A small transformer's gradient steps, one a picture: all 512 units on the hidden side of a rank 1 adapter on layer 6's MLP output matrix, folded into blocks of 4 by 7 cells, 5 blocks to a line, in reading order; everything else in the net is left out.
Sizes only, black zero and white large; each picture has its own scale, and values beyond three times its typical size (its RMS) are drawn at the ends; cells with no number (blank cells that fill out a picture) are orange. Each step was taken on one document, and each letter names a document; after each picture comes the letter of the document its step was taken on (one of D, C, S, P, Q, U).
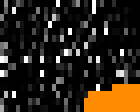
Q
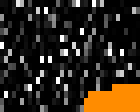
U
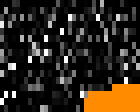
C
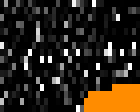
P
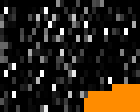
C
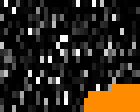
P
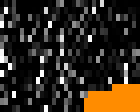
C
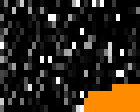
U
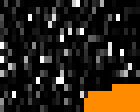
Q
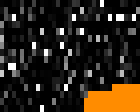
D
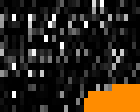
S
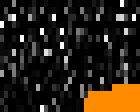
D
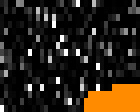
U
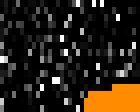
U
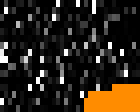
Q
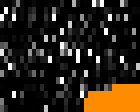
S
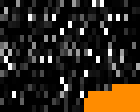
S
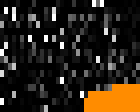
S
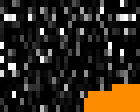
D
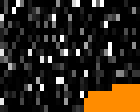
U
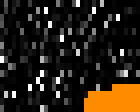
Q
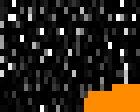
D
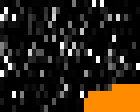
S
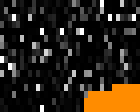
D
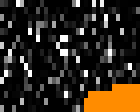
P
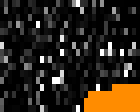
U
